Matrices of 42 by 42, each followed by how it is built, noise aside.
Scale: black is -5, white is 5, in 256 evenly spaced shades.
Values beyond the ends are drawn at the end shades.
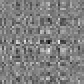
low rank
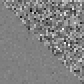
upper triangular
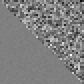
upper triangular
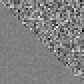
upper triangular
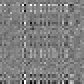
low rank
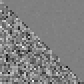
lower triangular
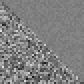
lower triangular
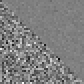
lower triangular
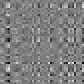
low rank
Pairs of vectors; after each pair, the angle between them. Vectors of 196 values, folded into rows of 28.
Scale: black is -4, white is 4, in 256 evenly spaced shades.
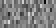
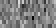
partly aligned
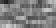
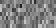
orthogonal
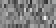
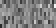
orthogonal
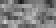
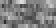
nearly opposite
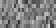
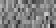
nearly parallel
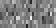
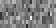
nearly parallel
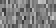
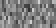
partly aligned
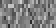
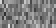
partly opposed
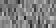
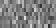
nearly opposite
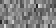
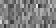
nearly opposite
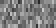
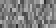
partly opposed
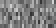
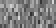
nearly parallel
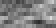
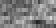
nearly parallel
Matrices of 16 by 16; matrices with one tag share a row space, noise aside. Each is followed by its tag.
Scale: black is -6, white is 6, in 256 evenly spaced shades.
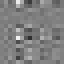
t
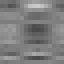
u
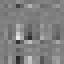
t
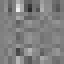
t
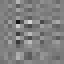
t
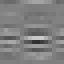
u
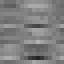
u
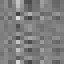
t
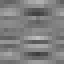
u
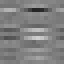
u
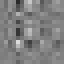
t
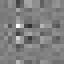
t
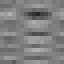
u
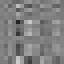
t
